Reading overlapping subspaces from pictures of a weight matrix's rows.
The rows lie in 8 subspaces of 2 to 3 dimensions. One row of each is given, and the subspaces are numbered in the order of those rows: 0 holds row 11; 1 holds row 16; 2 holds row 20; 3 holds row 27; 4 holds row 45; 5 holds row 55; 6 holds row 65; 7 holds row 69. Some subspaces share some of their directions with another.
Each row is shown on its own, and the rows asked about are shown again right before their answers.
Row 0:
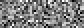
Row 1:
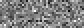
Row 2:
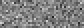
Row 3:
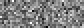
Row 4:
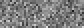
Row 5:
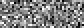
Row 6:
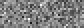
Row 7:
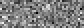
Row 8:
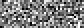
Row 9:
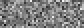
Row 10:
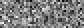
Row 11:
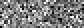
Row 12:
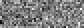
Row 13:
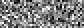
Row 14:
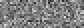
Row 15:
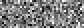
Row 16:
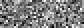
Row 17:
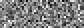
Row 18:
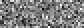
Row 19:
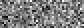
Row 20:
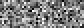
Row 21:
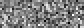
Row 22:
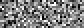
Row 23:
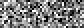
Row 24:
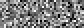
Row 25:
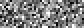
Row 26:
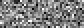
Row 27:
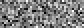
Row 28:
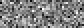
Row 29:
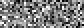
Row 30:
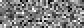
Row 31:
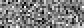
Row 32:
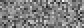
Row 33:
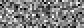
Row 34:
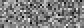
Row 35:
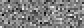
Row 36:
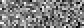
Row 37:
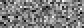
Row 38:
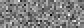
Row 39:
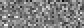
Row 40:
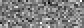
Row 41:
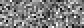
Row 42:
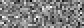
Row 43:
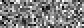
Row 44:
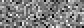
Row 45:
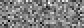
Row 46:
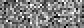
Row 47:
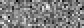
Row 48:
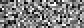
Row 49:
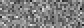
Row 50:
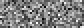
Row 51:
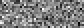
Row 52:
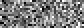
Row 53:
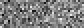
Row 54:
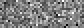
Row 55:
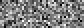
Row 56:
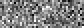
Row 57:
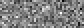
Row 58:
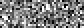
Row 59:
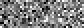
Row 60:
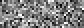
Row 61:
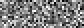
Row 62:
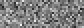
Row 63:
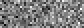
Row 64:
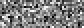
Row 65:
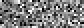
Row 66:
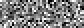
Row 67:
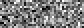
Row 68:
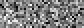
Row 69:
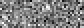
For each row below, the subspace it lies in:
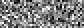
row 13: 4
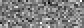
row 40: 4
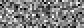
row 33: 1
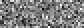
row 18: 5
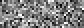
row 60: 3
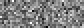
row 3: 2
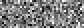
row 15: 2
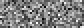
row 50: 2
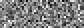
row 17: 5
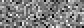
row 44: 1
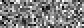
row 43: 5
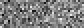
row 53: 0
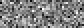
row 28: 5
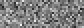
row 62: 1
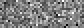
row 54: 0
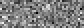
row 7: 7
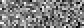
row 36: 4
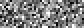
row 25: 1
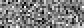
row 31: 2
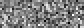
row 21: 7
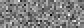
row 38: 4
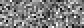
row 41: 1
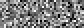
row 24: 4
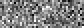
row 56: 1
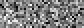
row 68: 1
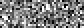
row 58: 7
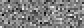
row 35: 0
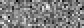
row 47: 7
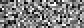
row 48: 5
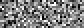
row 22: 5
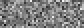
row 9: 3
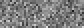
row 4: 1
